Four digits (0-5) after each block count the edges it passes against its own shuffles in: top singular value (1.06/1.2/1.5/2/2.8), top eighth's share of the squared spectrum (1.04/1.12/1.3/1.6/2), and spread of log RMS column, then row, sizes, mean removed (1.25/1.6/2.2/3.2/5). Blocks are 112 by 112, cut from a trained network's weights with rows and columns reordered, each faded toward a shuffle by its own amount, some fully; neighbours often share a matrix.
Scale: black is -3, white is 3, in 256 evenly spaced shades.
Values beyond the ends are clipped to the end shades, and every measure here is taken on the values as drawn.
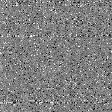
2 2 0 2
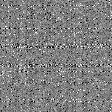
3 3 0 3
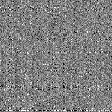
4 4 1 3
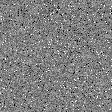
0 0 0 0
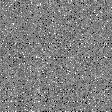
3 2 0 2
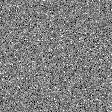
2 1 0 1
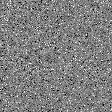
2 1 0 0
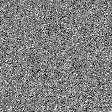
2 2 0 1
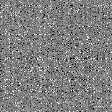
3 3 0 3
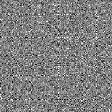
4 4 2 2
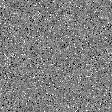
2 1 0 0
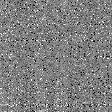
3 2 0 2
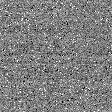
1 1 0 0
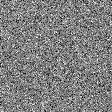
0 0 0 0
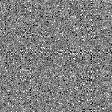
3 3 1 2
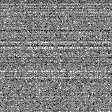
4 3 2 2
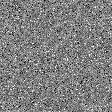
0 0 0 0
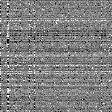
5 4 3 2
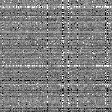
5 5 3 3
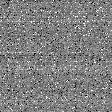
2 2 1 0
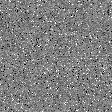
0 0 0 0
